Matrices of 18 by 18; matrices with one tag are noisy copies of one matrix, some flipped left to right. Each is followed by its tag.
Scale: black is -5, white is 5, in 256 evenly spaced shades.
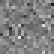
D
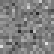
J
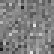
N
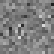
D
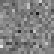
J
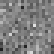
N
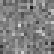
N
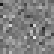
D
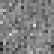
N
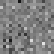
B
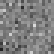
N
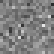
D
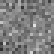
N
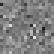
D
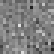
N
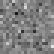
J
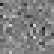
D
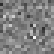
D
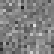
N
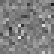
D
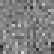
N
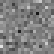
J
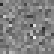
D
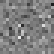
D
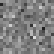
D
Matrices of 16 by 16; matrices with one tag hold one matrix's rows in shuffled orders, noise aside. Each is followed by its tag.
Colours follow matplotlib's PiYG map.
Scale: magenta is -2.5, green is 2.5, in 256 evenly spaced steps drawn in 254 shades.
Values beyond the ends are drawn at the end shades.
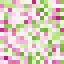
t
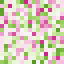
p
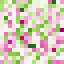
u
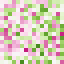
t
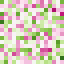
p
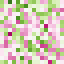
u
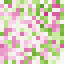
t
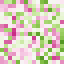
t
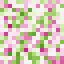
u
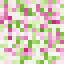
u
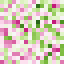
t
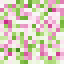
u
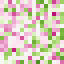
t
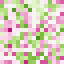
u
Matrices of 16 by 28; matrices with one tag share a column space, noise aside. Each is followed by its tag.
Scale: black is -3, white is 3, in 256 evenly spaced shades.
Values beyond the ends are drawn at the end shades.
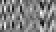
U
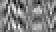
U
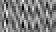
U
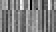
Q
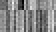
Q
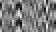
U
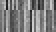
Q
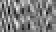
U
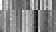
Q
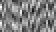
U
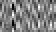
U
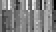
Q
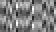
U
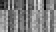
Q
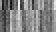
Q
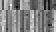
Q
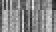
Q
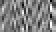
U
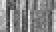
Q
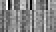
Q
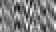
U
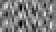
U
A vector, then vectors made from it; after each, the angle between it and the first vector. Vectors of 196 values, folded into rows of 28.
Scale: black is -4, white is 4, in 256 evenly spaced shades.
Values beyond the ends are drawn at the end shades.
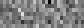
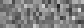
partly aligned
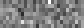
nearly opposite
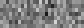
partly aligned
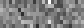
nearly opposite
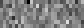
orthogonal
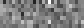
nearly opposite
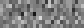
partly opposed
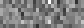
nearly opposite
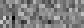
partly aligned
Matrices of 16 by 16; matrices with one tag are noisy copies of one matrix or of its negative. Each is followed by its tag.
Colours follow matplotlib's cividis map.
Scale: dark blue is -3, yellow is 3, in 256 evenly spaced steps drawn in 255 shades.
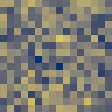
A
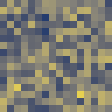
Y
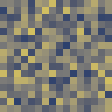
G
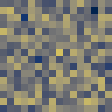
G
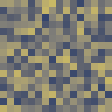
G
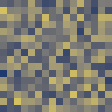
G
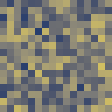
A
